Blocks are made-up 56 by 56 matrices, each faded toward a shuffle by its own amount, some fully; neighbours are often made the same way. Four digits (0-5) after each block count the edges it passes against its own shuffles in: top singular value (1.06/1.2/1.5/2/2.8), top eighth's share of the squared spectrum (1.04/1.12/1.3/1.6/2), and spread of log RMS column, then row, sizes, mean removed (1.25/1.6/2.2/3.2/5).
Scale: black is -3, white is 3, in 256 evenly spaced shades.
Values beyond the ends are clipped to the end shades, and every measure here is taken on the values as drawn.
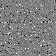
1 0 0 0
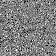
2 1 0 0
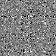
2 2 2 2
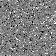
0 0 0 0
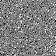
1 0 0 0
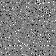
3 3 0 1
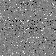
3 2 0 1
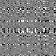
4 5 3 4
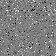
1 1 0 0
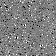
0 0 0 0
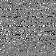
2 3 0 3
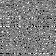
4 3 1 2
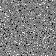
1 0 0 0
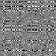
4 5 2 3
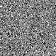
3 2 1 1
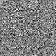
3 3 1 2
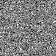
0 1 0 0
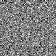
3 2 0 1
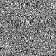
3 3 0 1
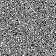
2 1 0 0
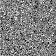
1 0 0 0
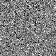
3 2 1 0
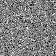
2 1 0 0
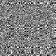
4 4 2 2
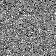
1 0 0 0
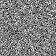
2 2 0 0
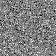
0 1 0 0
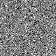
2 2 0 0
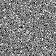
1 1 0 0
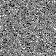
0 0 0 0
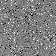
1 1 0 0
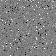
0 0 0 0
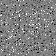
1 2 1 1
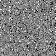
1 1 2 0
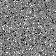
0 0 0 0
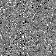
1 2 2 0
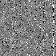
2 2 2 0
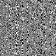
1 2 3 0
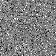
0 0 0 0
